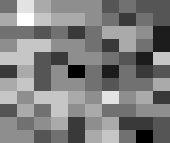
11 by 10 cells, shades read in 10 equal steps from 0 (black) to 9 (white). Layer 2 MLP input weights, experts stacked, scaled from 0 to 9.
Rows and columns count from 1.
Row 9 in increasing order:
3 4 4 4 5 5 5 6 6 7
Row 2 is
6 9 7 6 6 5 4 2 4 3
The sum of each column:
54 68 51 56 43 53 48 44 36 37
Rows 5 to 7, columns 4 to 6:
2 5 5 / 5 0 4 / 5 5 4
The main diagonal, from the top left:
4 9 3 5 5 4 3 5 5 3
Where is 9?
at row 2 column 2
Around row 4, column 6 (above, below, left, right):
4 5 5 2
